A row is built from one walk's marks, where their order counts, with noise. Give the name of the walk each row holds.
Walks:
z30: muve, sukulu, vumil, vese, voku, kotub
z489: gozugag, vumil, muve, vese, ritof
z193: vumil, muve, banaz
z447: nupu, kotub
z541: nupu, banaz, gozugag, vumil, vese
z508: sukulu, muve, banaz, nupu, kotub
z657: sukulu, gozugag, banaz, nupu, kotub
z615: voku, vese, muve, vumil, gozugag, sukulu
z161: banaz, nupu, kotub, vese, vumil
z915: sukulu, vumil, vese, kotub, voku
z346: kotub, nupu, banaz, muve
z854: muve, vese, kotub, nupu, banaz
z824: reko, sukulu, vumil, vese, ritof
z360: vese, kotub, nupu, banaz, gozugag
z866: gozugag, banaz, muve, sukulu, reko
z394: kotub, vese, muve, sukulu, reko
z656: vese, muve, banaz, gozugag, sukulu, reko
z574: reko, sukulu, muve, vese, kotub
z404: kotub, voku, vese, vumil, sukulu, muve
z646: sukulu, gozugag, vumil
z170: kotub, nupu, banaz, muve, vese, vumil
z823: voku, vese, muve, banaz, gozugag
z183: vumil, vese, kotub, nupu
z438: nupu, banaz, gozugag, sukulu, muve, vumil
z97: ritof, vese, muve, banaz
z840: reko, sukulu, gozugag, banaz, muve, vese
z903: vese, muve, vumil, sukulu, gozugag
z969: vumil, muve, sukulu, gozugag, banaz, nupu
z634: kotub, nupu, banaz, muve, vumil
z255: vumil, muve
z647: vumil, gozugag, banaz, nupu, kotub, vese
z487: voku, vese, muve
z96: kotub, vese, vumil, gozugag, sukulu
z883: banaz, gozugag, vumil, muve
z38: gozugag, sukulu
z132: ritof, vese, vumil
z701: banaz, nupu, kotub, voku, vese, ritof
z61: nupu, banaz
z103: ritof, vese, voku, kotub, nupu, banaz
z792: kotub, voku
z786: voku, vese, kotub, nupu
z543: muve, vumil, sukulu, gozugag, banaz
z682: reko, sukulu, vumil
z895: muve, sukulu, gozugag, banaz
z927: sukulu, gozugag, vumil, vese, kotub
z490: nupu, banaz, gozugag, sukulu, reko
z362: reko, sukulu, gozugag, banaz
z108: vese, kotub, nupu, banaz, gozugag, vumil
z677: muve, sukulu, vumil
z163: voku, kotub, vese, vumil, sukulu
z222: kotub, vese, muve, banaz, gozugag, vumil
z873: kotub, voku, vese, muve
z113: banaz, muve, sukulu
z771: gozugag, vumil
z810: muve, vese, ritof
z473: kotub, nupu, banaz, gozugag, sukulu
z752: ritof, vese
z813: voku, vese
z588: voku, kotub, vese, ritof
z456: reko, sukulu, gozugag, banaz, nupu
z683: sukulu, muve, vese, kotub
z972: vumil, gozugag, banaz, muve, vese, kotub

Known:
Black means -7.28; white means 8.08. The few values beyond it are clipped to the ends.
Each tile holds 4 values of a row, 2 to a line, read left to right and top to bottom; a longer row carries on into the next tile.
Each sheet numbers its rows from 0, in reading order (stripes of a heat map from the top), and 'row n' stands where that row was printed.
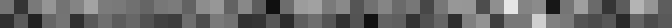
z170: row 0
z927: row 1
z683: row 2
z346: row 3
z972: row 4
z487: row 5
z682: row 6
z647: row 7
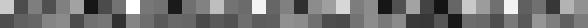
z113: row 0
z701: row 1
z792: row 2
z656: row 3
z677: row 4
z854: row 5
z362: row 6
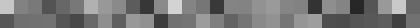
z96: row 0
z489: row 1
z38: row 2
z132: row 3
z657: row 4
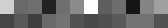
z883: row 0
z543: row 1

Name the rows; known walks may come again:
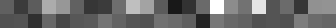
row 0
z647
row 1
z447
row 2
z103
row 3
z895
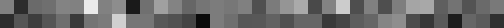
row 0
z634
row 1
z682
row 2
z823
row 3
z915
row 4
z113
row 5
z222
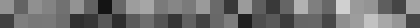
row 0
z574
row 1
z346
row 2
z404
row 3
z161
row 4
z824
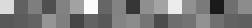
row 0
z840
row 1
z656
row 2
z646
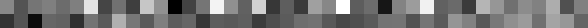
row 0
z972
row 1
z490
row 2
z786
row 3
z969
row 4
z543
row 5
z362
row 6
z752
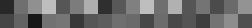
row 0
z873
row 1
z473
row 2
z193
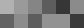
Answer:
z489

